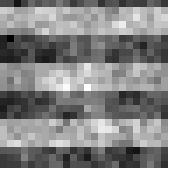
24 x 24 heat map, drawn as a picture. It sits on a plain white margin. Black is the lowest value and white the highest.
Grain: streaks across. Stripes: horizontal, repeating 3 times. Average level on the scale: 50%.
